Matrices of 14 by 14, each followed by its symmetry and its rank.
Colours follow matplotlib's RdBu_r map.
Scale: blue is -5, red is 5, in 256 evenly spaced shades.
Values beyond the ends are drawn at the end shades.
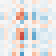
neither, rank two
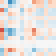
neither, rank two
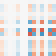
neither, rank one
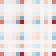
symmetric, rank one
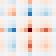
symmetric, rank one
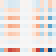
neither, rank one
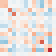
symmetric, rank three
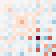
symmetric, rank three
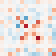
symmetric, rank three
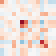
symmetric, rank three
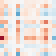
neither, rank two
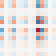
neither, rank one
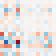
neither, rank two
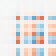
symmetric, rank one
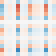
neither, rank one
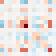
symmetric, rank three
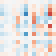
neither, rank two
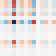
neither, rank one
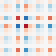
symmetric, rank one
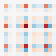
symmetric, rank one
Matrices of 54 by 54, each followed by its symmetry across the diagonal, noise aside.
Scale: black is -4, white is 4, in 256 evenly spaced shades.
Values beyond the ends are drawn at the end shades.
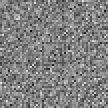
symmetric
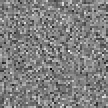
antisymmetric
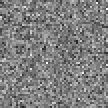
neither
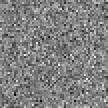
neither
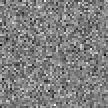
antisymmetric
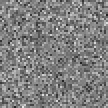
symmetric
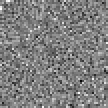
symmetric
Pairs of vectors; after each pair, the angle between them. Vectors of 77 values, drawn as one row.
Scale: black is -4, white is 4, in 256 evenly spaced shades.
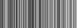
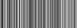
partly aligned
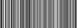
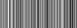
orthogonal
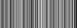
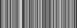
partly aligned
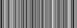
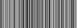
partly aligned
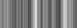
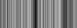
nearly opposite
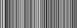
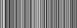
nearly parallel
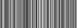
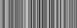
nearly opposite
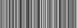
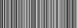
orthogonal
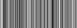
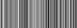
orthogonal
